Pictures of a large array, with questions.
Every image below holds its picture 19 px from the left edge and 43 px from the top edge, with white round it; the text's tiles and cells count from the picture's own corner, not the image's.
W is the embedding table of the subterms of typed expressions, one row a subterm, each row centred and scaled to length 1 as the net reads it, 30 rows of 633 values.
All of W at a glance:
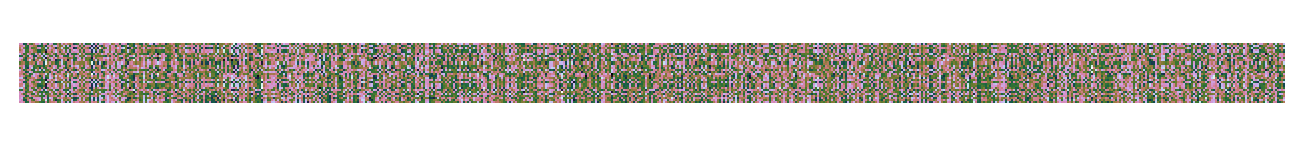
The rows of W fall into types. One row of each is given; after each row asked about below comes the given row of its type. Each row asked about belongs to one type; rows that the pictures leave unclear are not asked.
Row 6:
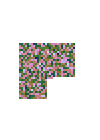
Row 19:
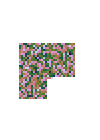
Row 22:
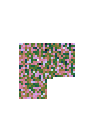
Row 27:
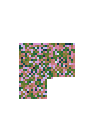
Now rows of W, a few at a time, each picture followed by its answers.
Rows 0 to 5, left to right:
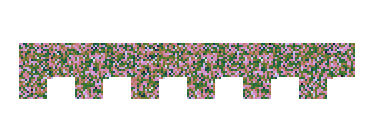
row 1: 22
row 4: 22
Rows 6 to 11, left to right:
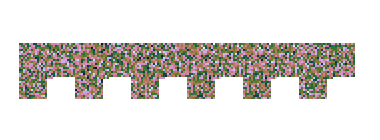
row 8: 19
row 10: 6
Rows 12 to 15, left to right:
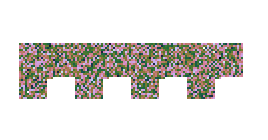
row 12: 6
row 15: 27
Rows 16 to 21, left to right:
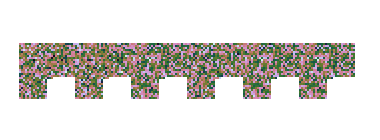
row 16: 27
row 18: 22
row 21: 22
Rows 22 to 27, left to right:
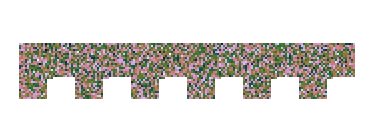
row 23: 6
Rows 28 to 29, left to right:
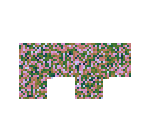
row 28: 19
